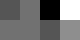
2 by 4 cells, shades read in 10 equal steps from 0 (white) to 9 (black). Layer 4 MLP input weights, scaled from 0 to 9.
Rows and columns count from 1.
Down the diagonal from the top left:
6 5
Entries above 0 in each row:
3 4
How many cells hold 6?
2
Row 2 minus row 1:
-1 0 -3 4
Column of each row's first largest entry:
3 3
